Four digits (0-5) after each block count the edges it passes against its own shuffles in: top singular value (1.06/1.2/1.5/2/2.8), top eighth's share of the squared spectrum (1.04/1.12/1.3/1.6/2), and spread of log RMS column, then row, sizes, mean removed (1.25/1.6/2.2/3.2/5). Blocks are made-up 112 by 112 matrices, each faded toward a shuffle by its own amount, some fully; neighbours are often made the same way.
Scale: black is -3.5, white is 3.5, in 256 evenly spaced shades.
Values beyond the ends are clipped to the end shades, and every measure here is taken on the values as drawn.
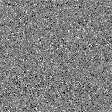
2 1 0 0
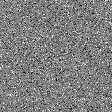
1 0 0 0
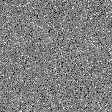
1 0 0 0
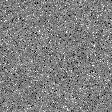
0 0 0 0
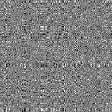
5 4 3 3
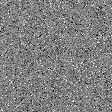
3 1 0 0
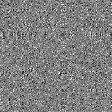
4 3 2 2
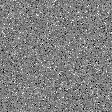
0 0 0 0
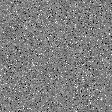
0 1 1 0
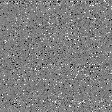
2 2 1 2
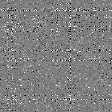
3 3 3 3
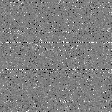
3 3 1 2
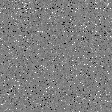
2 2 0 1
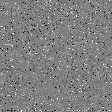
2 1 1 1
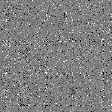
2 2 2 2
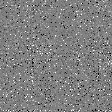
2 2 2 2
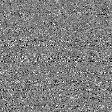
2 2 0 3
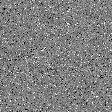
0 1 0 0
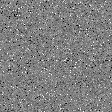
1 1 0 1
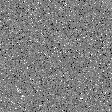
0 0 0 0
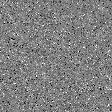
0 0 0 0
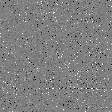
3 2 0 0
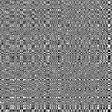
5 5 4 4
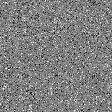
3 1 0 0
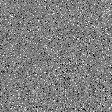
3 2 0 0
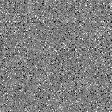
4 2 1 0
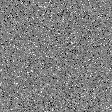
2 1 0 0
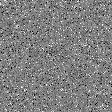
2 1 0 0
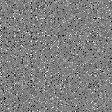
4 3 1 1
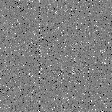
3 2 1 0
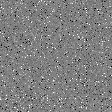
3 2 1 0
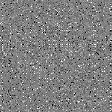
4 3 2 2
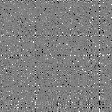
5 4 2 2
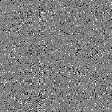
4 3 2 2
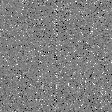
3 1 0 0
